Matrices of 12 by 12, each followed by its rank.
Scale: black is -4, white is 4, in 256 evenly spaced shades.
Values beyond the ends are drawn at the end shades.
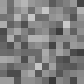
full rank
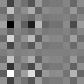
one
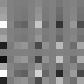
one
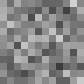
full rank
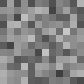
full rank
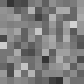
full rank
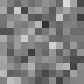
full rank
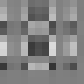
one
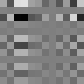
one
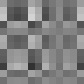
one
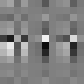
one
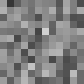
full rank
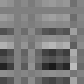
one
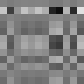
one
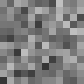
full rank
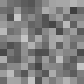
full rank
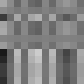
one
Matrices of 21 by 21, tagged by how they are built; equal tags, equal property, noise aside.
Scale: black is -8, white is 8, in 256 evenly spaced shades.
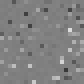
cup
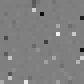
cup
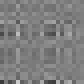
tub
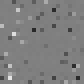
cup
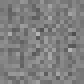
tub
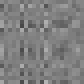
tub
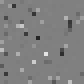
cup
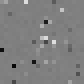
cup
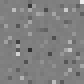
cup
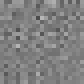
tub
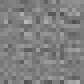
tub
